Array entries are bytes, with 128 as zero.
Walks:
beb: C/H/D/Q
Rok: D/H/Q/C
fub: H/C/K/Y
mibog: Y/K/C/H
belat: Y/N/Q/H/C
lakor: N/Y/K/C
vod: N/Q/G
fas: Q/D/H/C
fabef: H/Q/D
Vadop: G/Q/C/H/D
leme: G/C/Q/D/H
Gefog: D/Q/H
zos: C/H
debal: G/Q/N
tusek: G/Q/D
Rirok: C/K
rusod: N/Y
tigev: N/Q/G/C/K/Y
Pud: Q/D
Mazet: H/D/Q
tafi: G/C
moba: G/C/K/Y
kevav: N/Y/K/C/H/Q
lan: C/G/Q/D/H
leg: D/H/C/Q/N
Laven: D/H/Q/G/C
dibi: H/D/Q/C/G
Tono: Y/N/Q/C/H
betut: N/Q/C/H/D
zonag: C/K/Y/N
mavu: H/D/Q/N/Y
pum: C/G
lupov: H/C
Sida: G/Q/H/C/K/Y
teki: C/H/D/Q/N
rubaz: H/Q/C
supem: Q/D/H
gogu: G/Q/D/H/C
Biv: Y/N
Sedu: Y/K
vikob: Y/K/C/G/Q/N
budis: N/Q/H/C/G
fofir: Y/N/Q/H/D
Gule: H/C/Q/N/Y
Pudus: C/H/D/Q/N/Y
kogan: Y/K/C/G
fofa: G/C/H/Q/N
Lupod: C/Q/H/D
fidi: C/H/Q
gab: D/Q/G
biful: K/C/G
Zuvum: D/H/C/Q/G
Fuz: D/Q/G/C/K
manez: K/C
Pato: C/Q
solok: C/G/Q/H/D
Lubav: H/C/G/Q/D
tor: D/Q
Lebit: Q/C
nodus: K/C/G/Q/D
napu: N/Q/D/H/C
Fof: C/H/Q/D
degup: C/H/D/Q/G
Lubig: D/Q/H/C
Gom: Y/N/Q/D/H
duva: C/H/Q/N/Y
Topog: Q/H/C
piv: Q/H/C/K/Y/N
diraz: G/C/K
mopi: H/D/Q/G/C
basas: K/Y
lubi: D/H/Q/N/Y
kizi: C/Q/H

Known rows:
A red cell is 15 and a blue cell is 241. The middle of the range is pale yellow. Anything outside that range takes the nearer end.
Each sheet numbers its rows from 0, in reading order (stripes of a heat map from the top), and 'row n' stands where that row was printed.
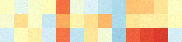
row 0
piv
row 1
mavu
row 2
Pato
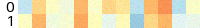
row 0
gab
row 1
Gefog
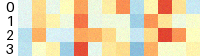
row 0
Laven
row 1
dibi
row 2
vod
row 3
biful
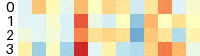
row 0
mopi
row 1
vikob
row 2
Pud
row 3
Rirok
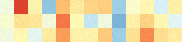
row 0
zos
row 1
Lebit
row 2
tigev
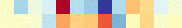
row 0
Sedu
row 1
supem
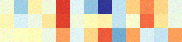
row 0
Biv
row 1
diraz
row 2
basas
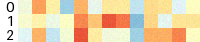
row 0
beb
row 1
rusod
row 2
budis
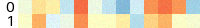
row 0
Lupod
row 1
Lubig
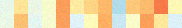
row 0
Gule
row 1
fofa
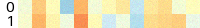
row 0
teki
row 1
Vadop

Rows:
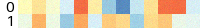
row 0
fofir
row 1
Fof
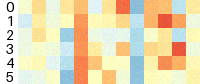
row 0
tor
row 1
Zuvum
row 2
mibog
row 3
debal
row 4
Gom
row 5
lakor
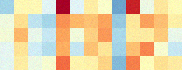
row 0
pum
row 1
napu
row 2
duva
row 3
fabef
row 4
Lubav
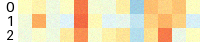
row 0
Sida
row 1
Topog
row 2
Fuz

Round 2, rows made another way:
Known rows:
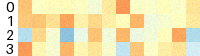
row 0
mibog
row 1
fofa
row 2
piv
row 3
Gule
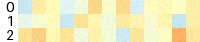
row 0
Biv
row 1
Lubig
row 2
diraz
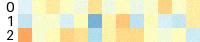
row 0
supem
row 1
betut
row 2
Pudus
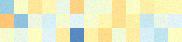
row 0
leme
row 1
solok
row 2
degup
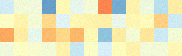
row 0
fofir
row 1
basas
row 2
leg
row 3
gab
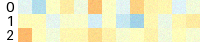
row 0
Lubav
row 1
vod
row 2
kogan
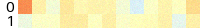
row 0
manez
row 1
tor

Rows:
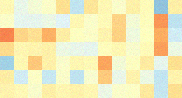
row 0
Mazet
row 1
Sida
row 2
duva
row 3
rusod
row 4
Fof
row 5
Lupod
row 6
lupov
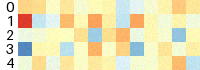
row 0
Rirok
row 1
vikob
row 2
beb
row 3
Gom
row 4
fub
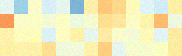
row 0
Vadop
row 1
lakor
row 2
Topog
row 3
zos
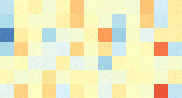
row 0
fas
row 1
napu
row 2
Tono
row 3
zonag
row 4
Zuvum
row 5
Pato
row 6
moba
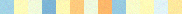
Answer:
belat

